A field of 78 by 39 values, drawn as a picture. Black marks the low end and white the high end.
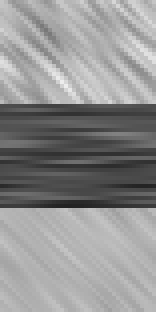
It is made of 3 by 1 panels. Panel 1,1: high, slanting down to the right. Panel 2,1: low, streaked across. Panel 3,1: high, slanting down to the right, faint in contrast.
